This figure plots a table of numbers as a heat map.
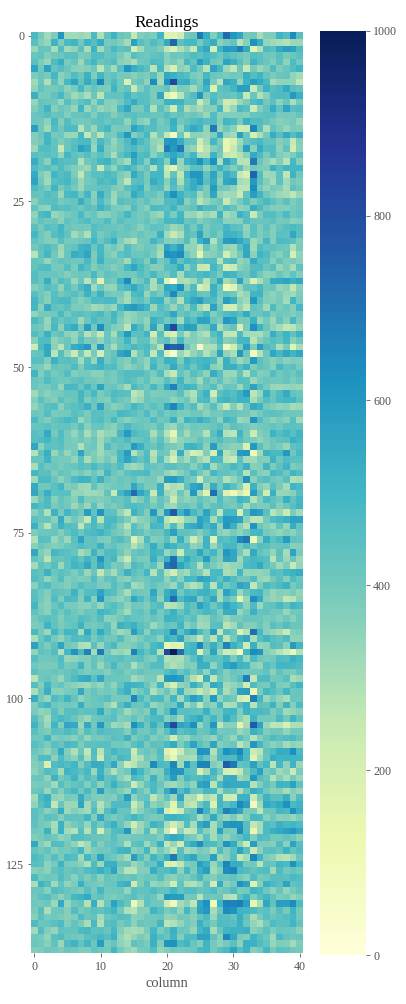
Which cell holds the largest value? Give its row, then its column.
93, 21
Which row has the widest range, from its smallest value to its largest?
93
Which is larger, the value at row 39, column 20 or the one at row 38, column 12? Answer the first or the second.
the first
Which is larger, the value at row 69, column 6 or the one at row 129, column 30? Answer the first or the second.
the second
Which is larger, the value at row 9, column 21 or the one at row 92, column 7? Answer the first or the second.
the second
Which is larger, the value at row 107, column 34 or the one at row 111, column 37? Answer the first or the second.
the first
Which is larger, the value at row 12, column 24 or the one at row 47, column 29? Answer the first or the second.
the first
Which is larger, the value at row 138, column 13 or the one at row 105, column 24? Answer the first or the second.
the second
